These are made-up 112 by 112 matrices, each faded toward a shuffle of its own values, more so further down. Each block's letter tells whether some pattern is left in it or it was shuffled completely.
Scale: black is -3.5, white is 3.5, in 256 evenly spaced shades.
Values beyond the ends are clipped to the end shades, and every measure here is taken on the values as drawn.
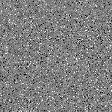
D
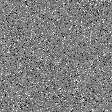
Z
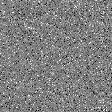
D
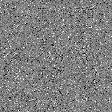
D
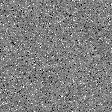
Z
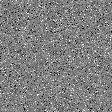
Z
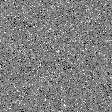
Z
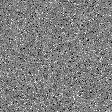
Z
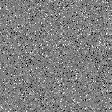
D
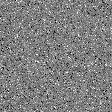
Z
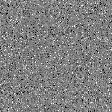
D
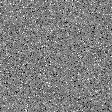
Z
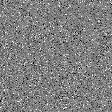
D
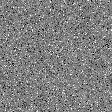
Z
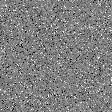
Z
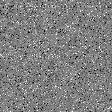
D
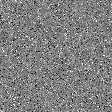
Z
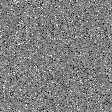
Z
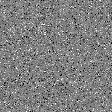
D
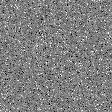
Z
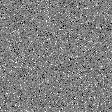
Z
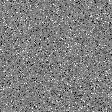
Z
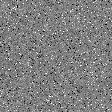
Z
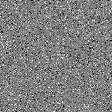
D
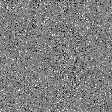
D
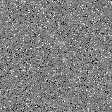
Z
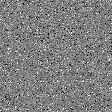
D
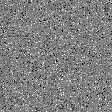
D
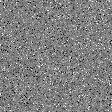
Z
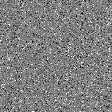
D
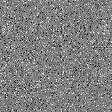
D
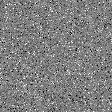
Z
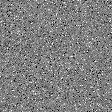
Z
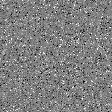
D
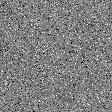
Z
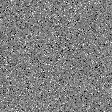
Z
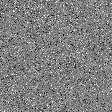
Z
